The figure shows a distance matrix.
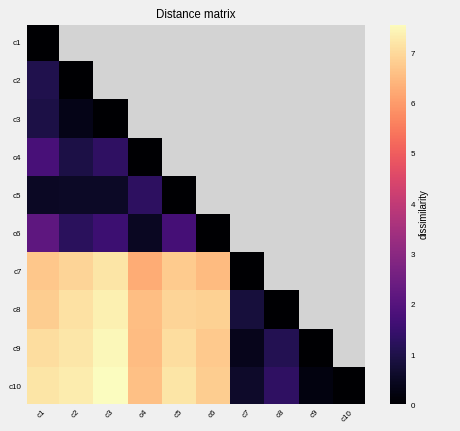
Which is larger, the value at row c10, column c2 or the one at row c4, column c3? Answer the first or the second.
the first
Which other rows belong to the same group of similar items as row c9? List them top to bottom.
c7, c8, c10
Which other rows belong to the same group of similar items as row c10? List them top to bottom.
c7, c8, c9
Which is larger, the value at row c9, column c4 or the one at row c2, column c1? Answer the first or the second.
the first
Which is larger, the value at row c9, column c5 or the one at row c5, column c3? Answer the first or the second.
the first
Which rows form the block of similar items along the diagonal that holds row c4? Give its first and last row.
c1 to c6
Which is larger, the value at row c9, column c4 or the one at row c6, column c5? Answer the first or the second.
the first
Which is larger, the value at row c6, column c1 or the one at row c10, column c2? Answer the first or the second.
the second
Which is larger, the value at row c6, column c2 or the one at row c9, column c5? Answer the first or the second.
the second
